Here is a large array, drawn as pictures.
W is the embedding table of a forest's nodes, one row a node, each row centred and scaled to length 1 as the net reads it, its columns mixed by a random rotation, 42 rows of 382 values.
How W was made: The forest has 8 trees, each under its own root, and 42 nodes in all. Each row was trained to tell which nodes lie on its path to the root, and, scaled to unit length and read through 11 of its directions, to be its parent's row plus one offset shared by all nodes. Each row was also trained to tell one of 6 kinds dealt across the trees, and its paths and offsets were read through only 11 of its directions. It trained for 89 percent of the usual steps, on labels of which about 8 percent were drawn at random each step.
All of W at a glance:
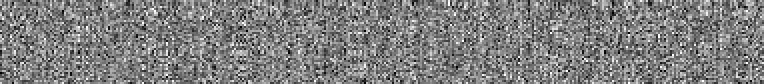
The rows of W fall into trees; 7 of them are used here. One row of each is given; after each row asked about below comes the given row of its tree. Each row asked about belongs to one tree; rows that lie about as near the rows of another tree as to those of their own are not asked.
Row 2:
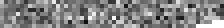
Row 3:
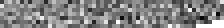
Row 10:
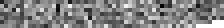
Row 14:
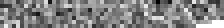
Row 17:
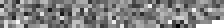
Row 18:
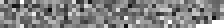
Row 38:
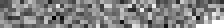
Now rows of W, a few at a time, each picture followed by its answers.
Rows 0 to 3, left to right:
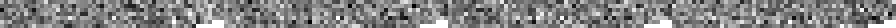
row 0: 2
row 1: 2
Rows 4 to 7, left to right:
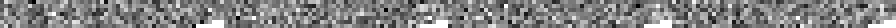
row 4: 14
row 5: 38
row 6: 38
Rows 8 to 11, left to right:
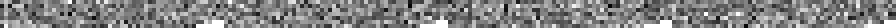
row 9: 17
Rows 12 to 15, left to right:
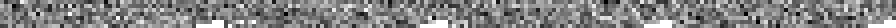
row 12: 10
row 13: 17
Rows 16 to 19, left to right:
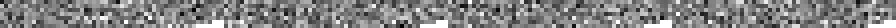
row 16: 3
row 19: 17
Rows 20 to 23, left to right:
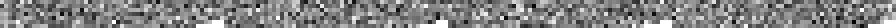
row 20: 17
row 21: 18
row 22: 3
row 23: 38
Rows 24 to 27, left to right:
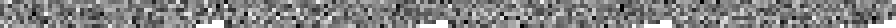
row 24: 14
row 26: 3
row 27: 3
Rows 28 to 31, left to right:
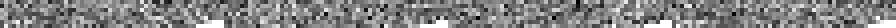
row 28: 17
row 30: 18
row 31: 17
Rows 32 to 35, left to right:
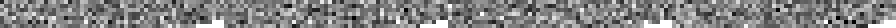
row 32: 3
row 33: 3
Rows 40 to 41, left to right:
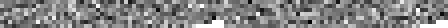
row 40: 18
